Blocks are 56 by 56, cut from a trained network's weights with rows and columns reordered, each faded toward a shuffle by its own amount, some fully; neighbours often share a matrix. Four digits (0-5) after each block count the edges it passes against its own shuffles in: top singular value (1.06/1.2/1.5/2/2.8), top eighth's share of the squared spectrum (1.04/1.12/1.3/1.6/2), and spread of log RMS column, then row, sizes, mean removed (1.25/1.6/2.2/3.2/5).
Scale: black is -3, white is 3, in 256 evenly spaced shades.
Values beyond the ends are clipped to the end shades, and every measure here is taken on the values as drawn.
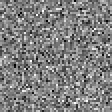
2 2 0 1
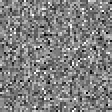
1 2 0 0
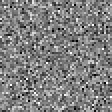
0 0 0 0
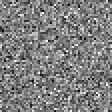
0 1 0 0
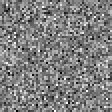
0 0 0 0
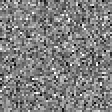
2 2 0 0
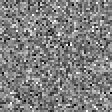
0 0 0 0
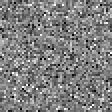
0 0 0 0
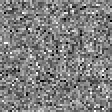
1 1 0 1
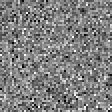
0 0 0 0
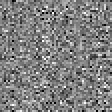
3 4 2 2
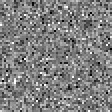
0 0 0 0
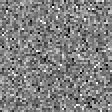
0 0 0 0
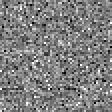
1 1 0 0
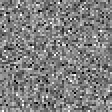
1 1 0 0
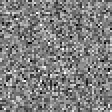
2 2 0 1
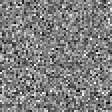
1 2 0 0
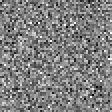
0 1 0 0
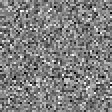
1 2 0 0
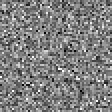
1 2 0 0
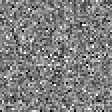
1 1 0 1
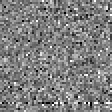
2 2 0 1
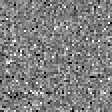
2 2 0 1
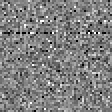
2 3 0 2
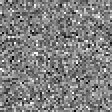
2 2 0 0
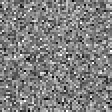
2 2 0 1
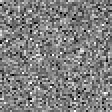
2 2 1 1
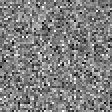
2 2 0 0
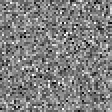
0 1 0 0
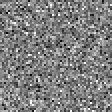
1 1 0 0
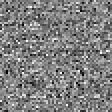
2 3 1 2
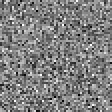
2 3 0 0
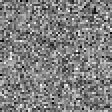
1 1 0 0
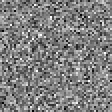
2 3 0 0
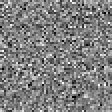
3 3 1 1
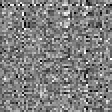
3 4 2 2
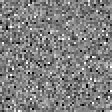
1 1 0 0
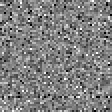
2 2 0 1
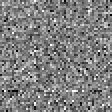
2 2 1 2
